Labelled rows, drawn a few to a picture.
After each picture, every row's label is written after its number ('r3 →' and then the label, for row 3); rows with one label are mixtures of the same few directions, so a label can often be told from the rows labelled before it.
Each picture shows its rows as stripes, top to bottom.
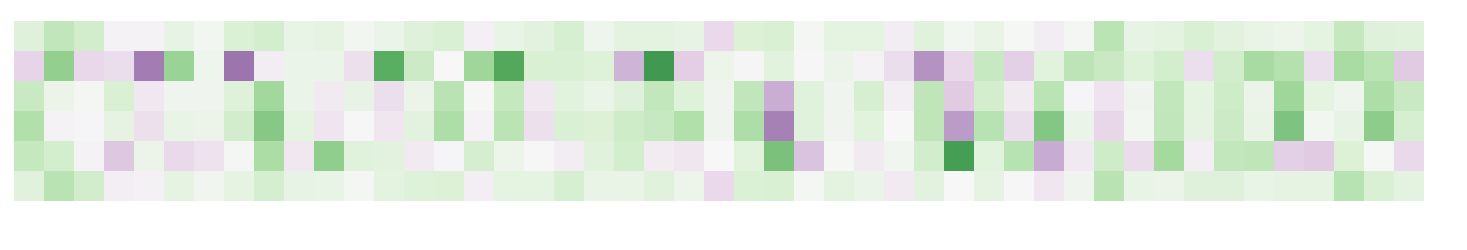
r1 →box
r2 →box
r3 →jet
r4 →jet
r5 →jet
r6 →box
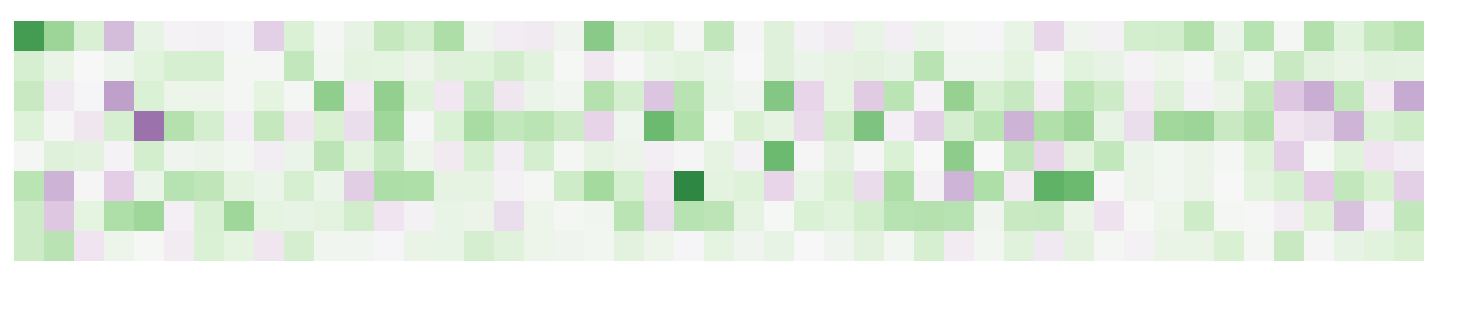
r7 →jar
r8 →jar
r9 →jet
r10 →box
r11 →jet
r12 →jet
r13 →box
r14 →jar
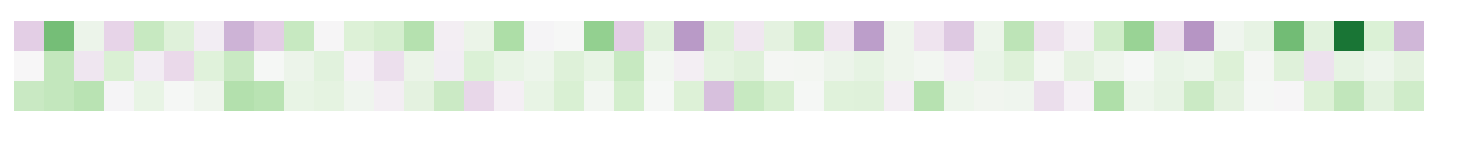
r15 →box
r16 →jar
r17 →box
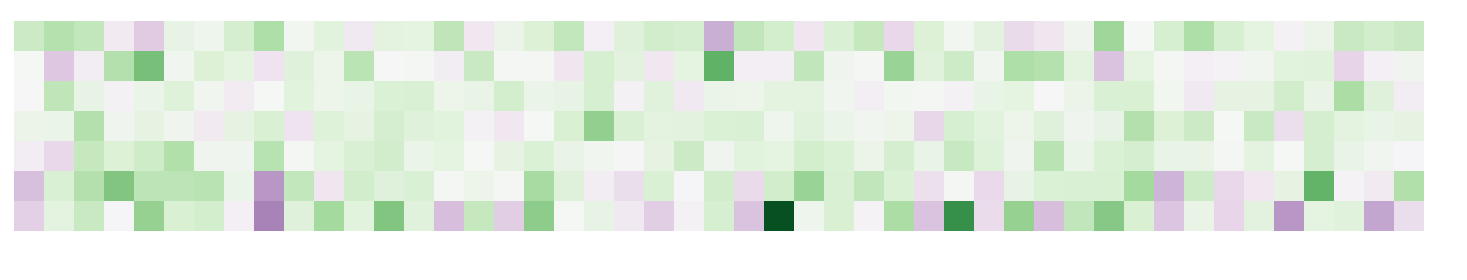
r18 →box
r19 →box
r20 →box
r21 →jar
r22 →jar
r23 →jet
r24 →jet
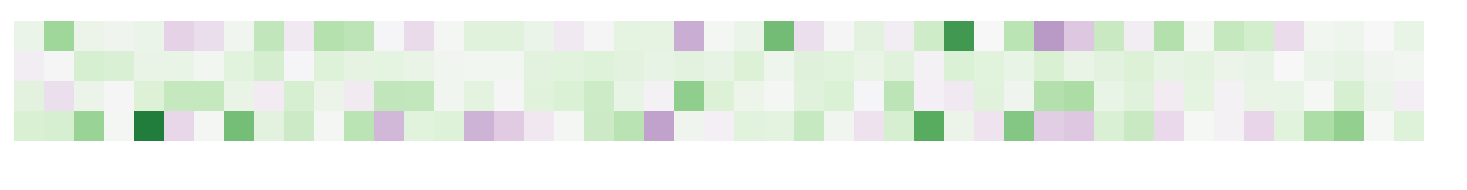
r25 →jet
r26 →jar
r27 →jet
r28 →box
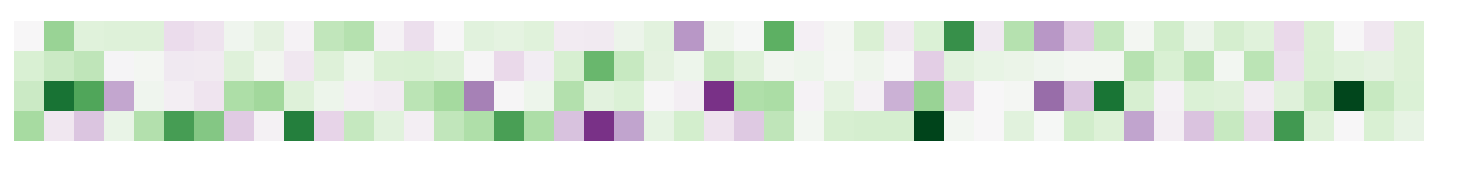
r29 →jet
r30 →jar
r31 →box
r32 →jar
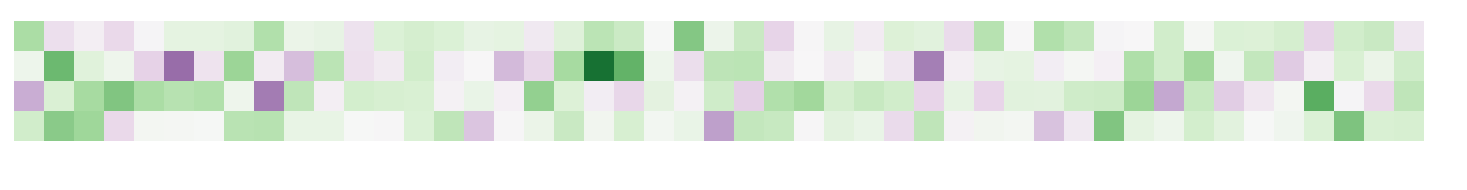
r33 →jet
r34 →jar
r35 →jet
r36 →box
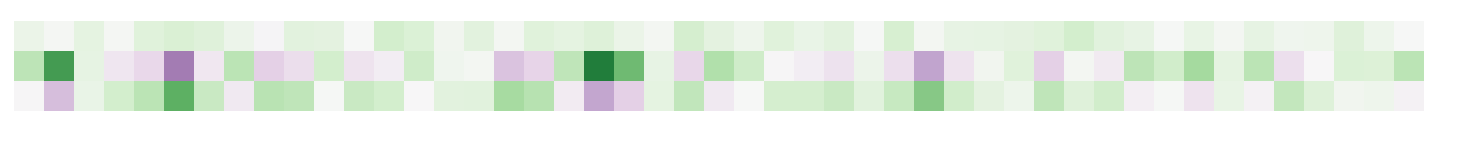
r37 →jet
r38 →jar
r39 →jar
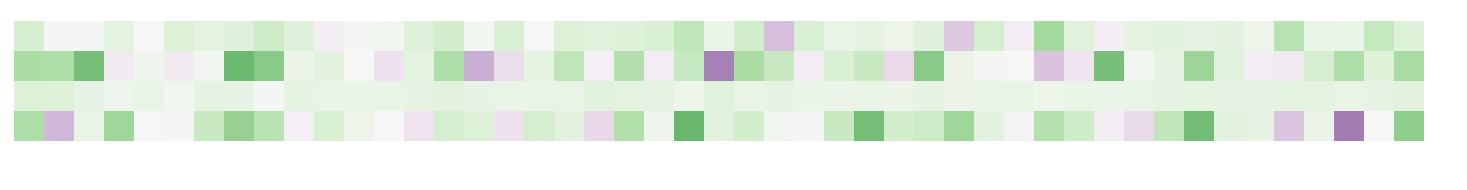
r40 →jet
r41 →box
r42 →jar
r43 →box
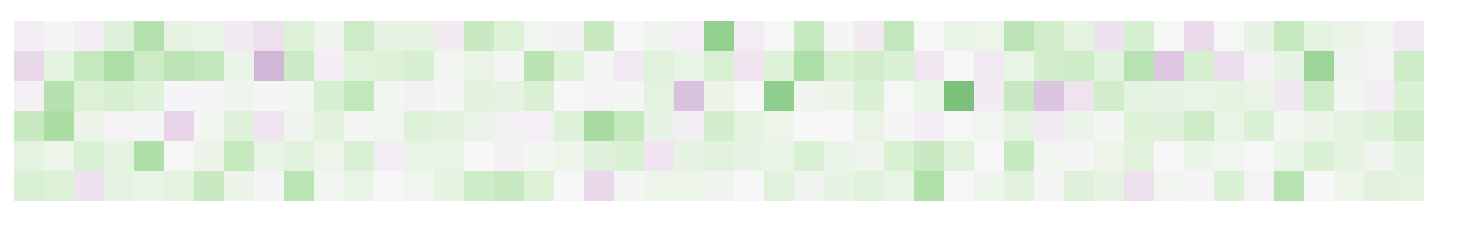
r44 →box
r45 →jet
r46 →jet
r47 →jar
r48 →box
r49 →jar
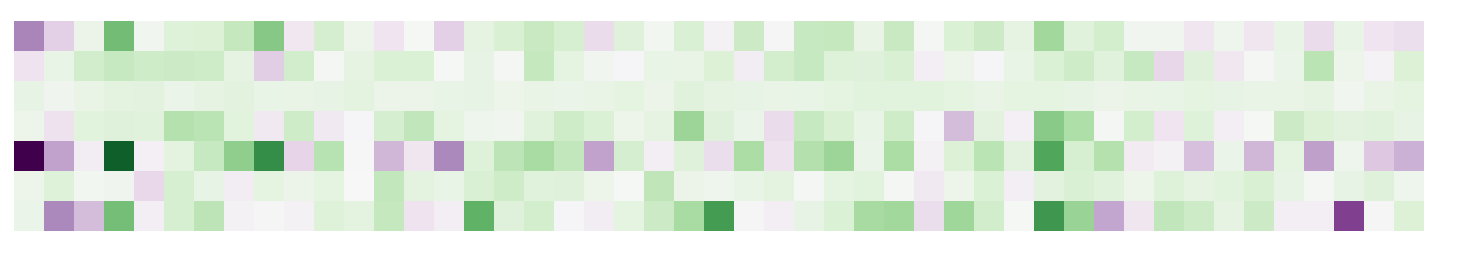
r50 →jar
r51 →jet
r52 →box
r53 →jet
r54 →jar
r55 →box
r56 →box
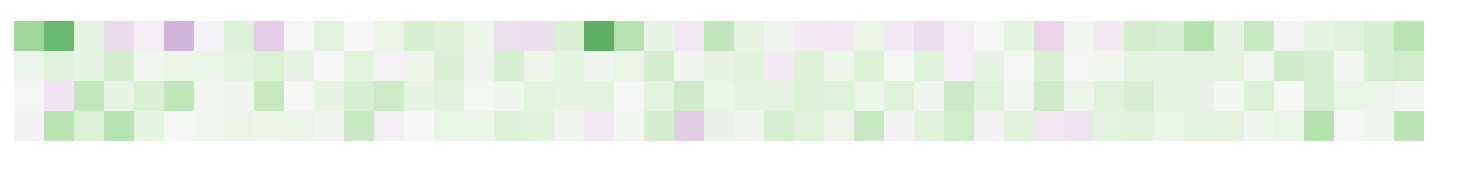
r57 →jar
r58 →jet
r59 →jar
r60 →jet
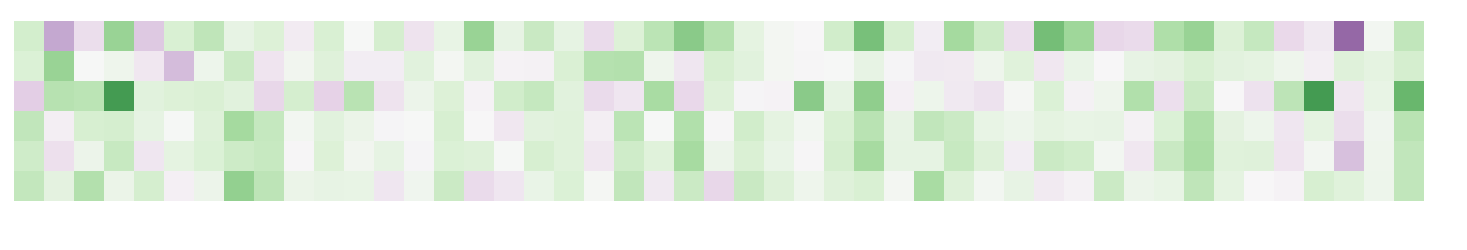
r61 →box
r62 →jar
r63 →jet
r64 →box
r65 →box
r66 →box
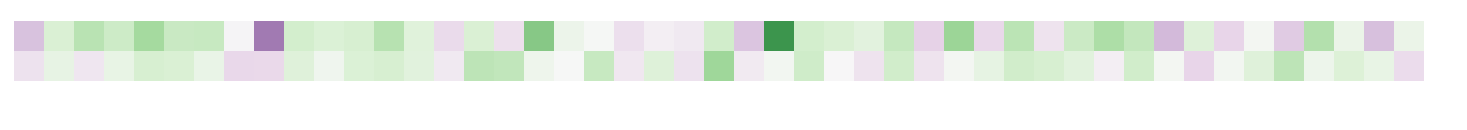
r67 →jet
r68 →box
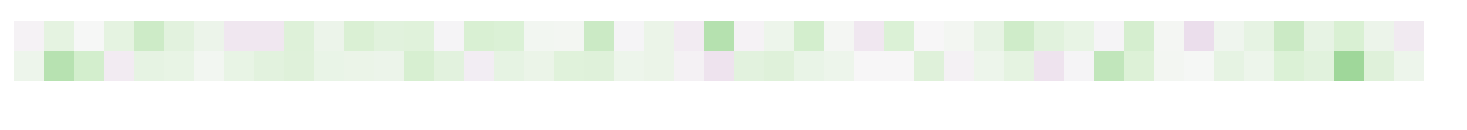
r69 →box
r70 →box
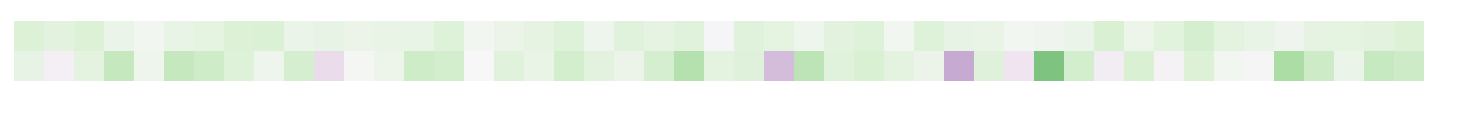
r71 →box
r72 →jet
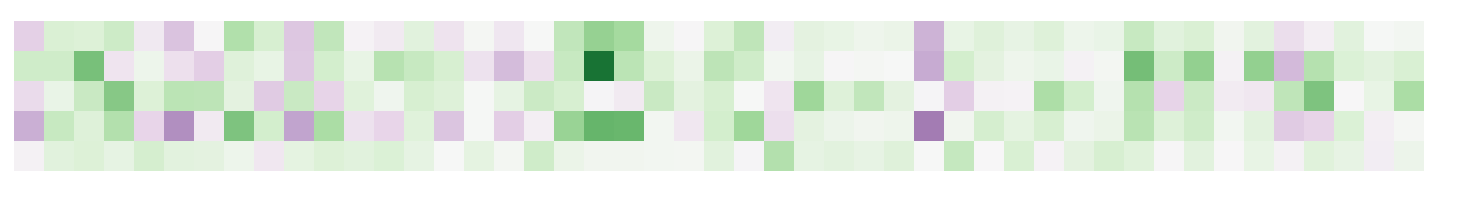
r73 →jar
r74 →jar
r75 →jet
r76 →jar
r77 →jet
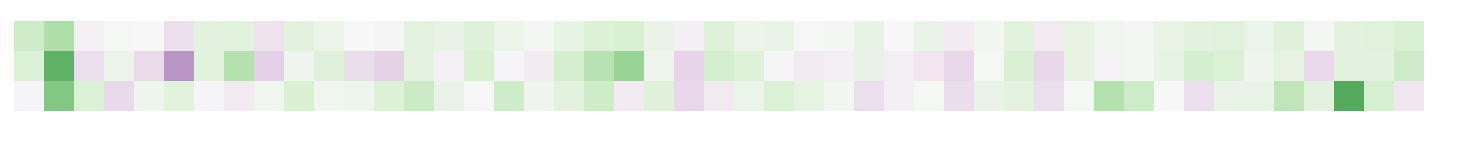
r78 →jar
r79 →jar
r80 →box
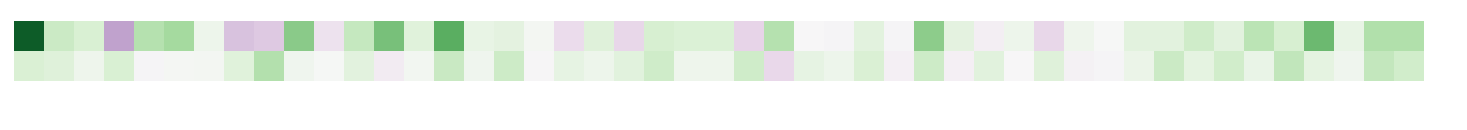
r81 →jar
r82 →jet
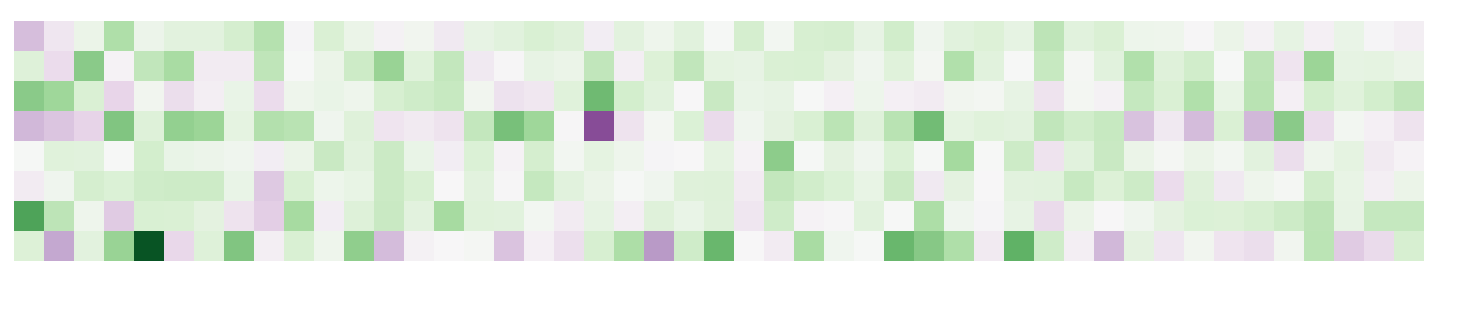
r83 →jar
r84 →jar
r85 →jar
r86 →jar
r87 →jet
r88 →jet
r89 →jar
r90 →box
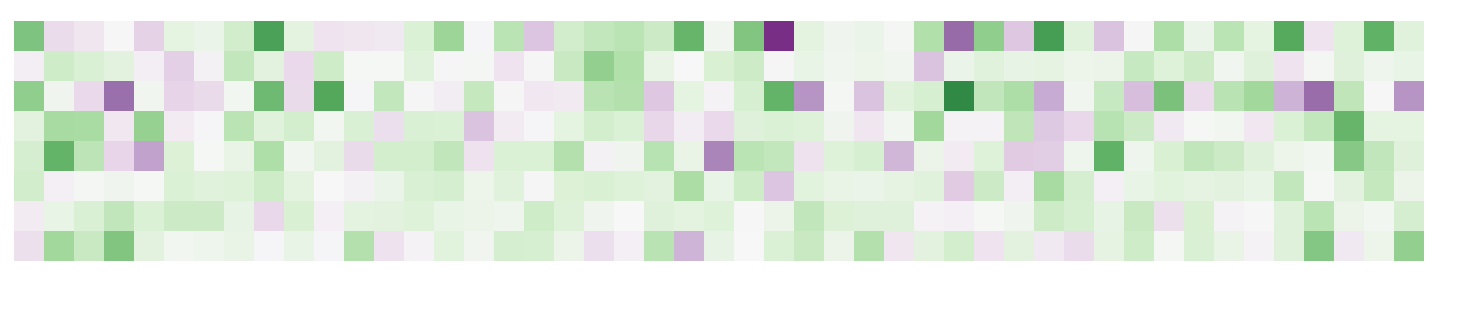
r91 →jet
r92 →jar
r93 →jet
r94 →box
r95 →box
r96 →jet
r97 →jet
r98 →jet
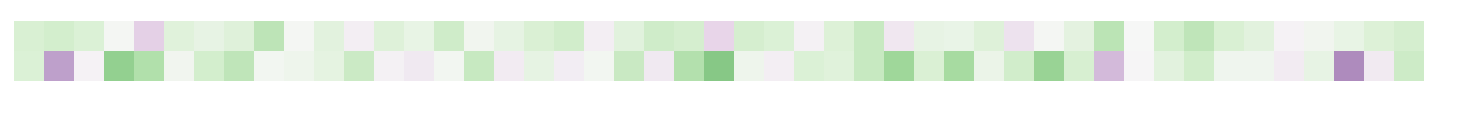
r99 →box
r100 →box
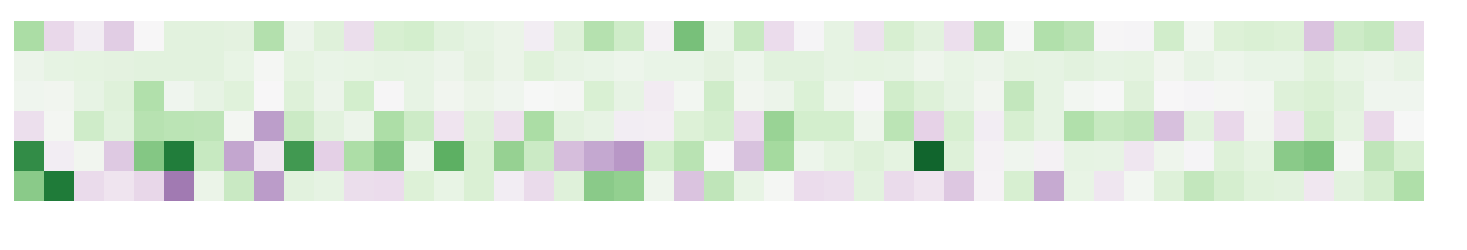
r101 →jet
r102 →jet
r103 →box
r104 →jet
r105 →jar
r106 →jar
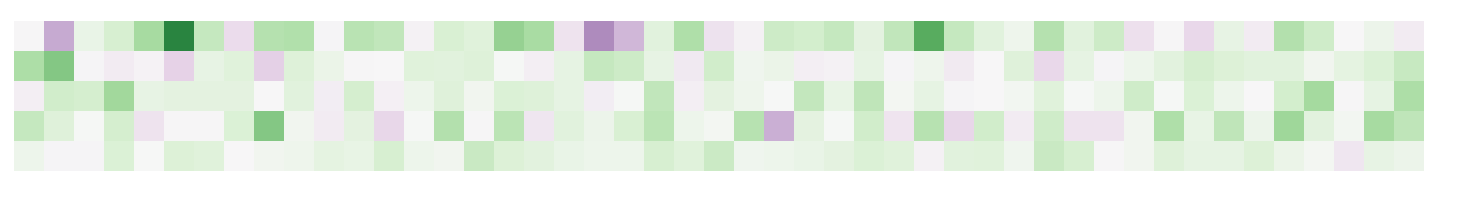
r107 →jar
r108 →jar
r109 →jet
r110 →jet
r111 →box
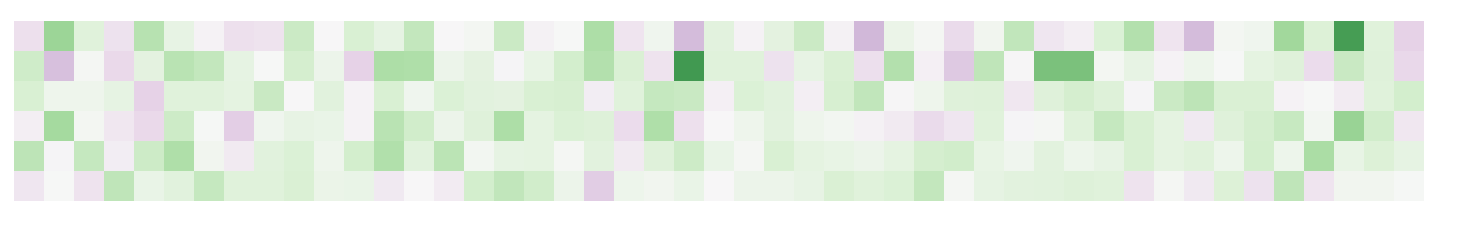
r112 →box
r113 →jet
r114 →box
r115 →box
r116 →jar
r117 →jar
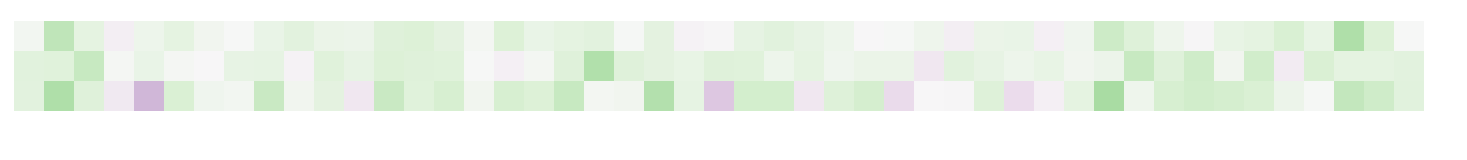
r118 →box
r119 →jar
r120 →box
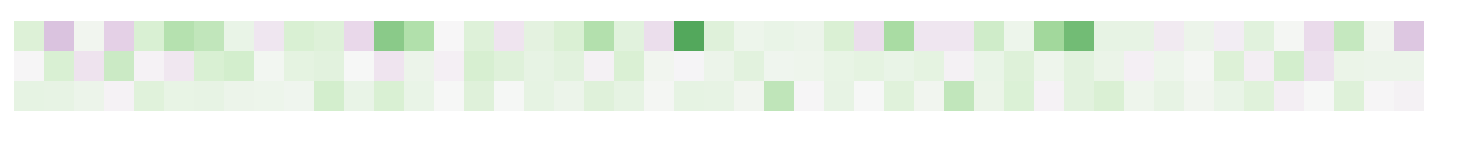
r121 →jet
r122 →jar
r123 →jet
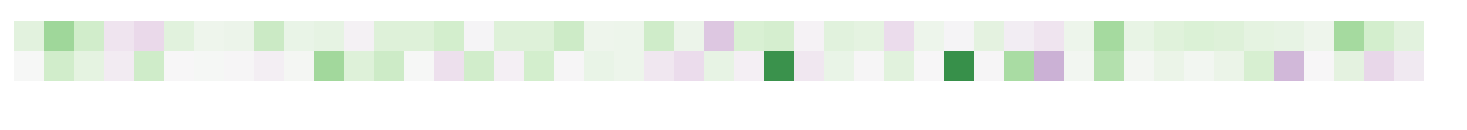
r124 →box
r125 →jet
